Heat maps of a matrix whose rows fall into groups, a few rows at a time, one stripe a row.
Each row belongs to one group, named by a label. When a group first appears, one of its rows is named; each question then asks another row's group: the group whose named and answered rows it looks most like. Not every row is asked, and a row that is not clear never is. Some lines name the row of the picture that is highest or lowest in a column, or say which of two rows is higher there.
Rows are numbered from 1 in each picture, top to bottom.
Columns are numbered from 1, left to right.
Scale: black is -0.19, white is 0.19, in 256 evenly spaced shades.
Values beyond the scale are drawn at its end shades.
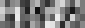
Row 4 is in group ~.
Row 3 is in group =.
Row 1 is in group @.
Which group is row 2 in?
~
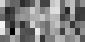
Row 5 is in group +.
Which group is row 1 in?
+
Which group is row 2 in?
=
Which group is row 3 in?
=
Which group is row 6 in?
@
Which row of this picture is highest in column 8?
5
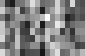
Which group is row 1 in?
=
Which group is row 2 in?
~
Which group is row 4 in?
@
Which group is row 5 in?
~
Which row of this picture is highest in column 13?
4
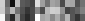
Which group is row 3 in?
+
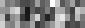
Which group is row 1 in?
+
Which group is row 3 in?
@
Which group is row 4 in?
~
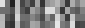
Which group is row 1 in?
+
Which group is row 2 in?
~
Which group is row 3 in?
=
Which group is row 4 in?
=
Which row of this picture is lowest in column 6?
2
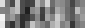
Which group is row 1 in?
+
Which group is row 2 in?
@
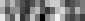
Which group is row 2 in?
@
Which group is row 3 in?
~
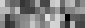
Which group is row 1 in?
+
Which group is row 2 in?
+
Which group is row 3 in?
=
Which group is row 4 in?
=
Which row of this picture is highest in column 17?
2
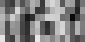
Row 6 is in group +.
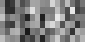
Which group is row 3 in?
@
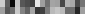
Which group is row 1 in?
+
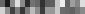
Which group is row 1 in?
@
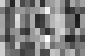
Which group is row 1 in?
+
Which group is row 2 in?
=
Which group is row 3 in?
~
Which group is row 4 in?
~
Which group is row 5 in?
@
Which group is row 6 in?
=
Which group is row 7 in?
+
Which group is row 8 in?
+
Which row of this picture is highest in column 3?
5
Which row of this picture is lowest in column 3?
1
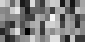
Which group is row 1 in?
~
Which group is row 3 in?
+
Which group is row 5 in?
@
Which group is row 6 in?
=
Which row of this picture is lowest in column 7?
3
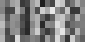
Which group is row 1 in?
@
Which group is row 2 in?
~
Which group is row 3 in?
@
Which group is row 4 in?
@
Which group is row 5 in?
@
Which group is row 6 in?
=
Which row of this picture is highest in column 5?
2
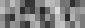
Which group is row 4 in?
@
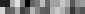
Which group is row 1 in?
@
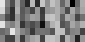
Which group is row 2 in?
+
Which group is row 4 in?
+
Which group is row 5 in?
@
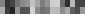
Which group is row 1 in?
=
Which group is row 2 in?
~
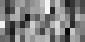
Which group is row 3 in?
@
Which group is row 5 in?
=
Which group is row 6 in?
=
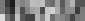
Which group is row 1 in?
=
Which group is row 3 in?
+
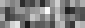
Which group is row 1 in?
+
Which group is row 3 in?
=
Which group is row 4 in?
@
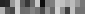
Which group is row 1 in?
@
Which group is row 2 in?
=
